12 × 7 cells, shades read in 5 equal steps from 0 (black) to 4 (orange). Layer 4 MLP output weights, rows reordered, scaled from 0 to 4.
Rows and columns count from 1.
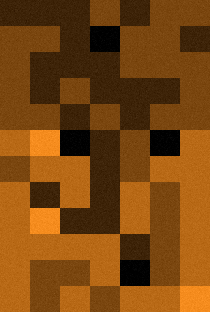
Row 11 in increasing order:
0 2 2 2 3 3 3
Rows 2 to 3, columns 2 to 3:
2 1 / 1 1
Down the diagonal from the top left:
1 2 1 1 1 0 3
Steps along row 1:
same same up down up same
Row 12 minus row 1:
2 1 2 0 2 1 2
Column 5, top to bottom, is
1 2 2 1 1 2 2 3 3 1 0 3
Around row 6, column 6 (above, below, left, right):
2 3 2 3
